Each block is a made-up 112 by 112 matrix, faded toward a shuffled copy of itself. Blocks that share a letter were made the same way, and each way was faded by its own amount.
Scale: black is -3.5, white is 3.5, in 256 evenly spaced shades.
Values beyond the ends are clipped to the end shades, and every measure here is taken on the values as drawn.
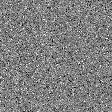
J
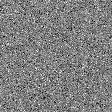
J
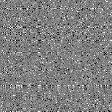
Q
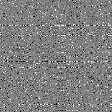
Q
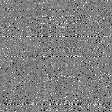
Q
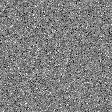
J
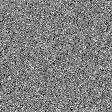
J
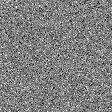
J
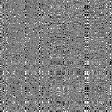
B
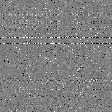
Q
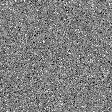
J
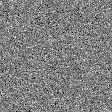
J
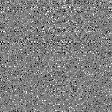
Q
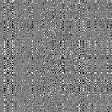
B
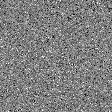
J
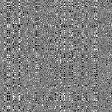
B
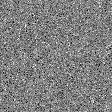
J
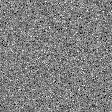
J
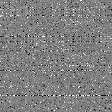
Q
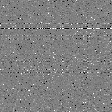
Q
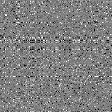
Q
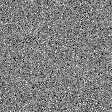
J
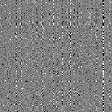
B
